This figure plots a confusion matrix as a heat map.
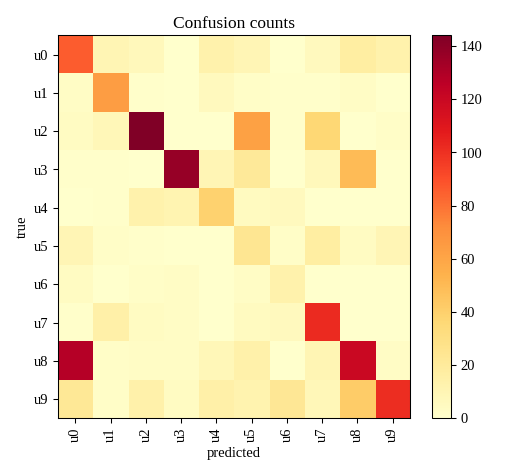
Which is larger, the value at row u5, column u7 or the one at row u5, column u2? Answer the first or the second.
the first
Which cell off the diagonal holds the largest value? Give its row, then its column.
u8, u0
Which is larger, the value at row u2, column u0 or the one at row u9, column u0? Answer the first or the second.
the second
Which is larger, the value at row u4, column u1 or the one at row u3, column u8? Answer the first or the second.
the second
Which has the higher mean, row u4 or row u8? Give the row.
u8
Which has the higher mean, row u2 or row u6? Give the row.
u2
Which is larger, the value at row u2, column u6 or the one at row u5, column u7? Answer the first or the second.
the second
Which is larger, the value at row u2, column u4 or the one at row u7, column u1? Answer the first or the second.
the second
